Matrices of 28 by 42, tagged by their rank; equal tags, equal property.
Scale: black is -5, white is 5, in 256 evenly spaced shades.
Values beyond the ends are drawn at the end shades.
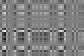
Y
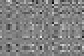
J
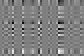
Y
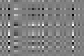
Y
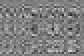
J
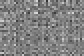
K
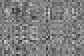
K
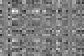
J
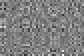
K
